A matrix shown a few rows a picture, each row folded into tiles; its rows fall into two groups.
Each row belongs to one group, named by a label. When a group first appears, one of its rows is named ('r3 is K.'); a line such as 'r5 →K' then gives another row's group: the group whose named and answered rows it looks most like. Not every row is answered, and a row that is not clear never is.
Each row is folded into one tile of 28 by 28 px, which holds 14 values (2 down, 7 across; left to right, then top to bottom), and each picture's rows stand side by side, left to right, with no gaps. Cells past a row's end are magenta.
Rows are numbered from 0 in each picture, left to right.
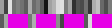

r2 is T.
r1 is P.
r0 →P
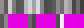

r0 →P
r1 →T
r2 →P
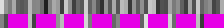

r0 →T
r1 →T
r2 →P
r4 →P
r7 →T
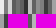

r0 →T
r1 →P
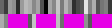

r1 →P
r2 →T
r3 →T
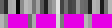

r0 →P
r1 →P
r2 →T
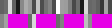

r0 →P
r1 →P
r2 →T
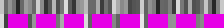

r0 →T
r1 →P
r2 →P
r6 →P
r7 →P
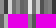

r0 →P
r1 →T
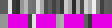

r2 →P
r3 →T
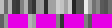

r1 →P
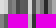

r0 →T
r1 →T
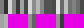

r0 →P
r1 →T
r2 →T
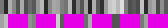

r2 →T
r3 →P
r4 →T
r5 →P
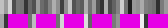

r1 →P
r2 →P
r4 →P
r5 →T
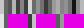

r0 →T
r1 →P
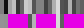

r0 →P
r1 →P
